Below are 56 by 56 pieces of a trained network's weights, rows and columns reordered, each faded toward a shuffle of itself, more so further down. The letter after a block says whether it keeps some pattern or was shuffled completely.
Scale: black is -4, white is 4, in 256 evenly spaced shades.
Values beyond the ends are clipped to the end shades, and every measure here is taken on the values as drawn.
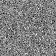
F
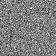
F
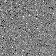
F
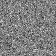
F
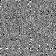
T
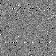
T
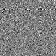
T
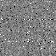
T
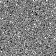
F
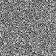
T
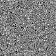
T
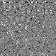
T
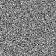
T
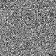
T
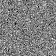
F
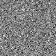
T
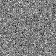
T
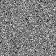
F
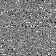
T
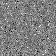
F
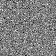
F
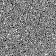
F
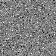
F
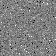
F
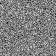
F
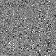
T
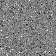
F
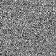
T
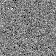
F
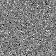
F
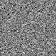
T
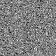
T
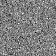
T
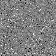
T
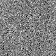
T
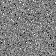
F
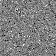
F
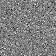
F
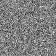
F
